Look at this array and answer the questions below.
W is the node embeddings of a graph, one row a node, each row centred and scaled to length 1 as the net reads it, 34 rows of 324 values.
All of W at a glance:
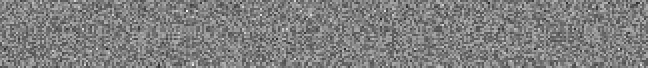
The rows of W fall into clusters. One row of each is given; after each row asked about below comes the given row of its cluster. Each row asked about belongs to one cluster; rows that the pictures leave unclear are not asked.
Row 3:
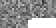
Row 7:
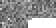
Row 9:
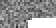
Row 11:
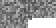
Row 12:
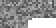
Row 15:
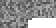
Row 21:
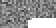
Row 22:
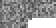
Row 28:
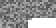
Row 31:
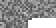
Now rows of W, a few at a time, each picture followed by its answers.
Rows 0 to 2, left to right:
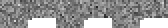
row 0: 11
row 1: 22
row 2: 3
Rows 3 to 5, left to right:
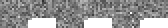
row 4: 7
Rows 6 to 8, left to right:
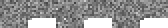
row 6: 28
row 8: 31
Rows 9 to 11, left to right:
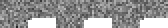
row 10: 22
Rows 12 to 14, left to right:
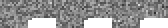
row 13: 31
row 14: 15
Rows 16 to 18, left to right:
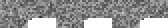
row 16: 12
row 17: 28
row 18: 12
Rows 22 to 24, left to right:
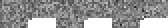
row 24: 15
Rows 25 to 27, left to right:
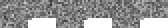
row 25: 28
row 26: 21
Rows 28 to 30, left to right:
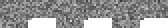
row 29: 11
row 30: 12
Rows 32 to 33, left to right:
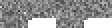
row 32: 31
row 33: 9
